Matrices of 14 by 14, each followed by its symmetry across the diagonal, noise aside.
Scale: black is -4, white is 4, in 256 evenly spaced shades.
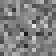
antisymmetric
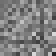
symmetric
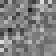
symmetric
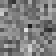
antisymmetric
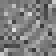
symmetric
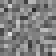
antisymmetric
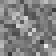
symmetric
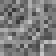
symmetric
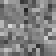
antisymmetric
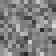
antisymmetric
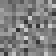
antisymmetric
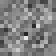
symmetric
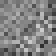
symmetric
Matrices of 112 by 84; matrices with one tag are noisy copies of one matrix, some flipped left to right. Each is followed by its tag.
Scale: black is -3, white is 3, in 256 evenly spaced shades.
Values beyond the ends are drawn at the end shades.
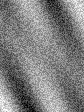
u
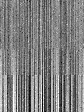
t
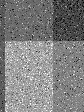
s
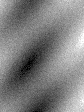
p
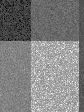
s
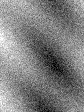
p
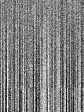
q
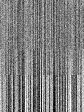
t
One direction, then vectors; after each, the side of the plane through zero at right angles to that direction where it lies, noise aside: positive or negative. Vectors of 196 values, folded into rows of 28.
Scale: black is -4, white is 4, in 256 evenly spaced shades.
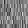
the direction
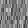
negative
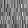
positive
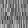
negative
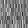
negative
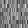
positive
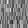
negative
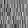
positive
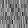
negative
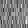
positive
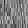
positive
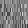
positive
